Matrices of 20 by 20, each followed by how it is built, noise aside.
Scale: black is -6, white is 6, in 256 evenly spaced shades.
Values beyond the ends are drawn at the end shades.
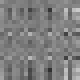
low rank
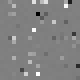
sparse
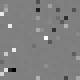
sparse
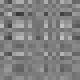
low rank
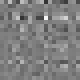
low rank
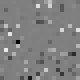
sparse
